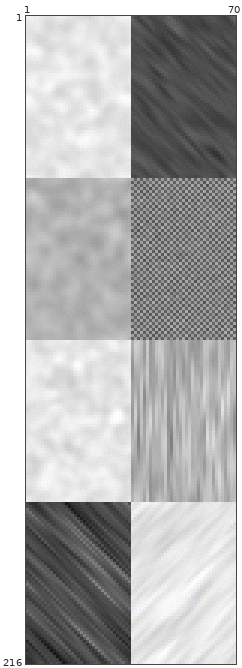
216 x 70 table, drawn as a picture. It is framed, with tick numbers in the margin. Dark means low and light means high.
It is made of 4 by 2 panels. Panel 1,1: very high, blotchy, faint in contrast. Panel 1,2: low, slanting down to the right, faint in contrast. Panel 2,1: high, blotchy, faint in contrast. Panel 2,2: middling, checkered, strong in contrast. Panel 3,1: very high, blotchy, faint in contrast. Panel 3,2: high, streaked downward. Panel 4,1: low, slanting down to the right. Panel 4,2: very high, slanting up to the right, faint in contrast.
